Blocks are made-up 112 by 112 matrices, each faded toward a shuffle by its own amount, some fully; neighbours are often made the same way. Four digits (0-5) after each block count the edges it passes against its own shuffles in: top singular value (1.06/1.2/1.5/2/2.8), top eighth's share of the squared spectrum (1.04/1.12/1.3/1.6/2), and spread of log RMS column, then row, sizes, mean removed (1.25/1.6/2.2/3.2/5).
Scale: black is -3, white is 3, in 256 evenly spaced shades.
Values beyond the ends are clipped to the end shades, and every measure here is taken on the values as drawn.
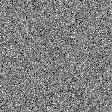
0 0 0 0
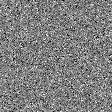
0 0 0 0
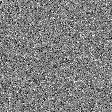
0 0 0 0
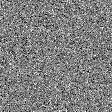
0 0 0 0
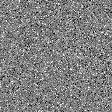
2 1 0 0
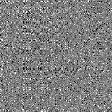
4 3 2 2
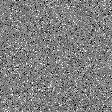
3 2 0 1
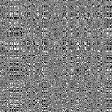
5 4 4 3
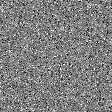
0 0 0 0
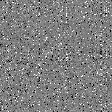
3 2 2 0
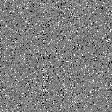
3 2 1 0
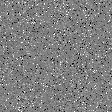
2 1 1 0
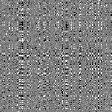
5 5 4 3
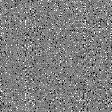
4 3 2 1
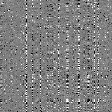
5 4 4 3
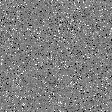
2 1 0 0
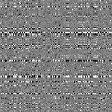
5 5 3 4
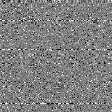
4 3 1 3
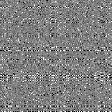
5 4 2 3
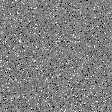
2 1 0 0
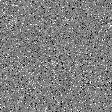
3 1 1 0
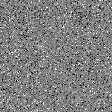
3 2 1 0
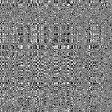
5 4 4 3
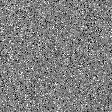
2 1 0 0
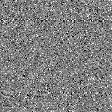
3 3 0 2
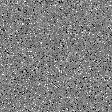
0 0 0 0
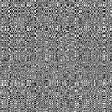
5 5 4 4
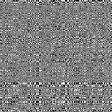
5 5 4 4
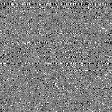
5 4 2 3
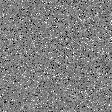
2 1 0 0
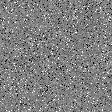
1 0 0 0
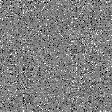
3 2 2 1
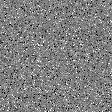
2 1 0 0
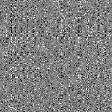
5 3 3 2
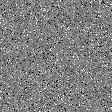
2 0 0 0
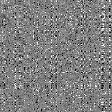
5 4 3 2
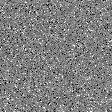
2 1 0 0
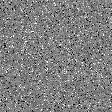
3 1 0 0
